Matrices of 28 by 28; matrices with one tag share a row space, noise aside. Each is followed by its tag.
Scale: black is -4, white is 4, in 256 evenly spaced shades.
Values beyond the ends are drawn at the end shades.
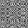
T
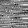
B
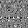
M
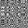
T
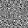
M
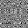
M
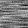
B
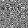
T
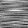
B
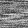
B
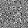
M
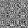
T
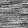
B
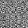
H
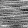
B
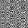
T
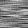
B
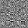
T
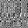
M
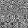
T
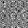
H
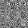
T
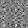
H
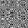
T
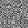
M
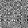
M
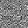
M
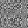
M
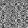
H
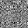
M
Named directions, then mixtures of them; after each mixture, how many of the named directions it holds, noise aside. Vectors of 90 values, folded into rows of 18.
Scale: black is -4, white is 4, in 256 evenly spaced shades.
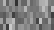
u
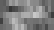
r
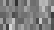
one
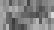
two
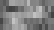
one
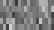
one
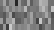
one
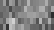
two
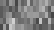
two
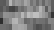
one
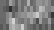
two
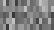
one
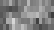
two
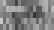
two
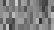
one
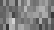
two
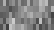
two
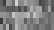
two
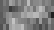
two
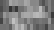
one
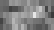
one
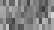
two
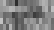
two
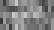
two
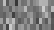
one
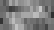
one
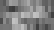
one
